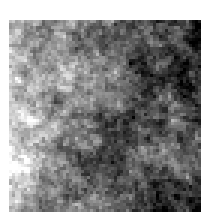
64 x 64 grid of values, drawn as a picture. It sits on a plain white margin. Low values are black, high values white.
The field is mottled with small blotches. No regular stripes run through it. No row or column stands out. Values rise toward the left.
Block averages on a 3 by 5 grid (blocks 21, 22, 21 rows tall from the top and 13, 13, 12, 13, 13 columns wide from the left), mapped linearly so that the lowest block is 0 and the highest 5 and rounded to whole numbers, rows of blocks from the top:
4 4 2 1 0 / 5 3 2 1 1 / 5 2 1 1 1
